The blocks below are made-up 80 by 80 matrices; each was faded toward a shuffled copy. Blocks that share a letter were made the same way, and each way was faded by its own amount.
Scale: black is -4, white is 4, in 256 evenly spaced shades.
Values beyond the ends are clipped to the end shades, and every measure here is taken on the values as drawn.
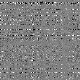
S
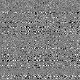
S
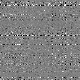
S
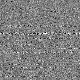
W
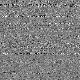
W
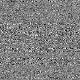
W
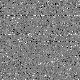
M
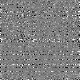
S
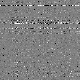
S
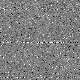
M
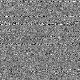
W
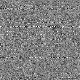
W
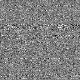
W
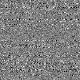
W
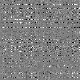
S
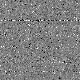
M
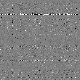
S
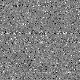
M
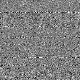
W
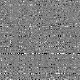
S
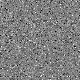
M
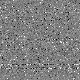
M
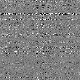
S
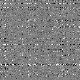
S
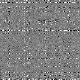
S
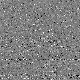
M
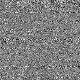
W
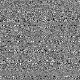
W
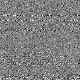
W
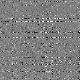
S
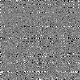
S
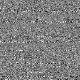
W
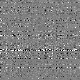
S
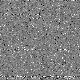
M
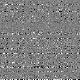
S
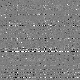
S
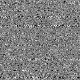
W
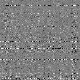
S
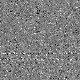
M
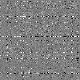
S
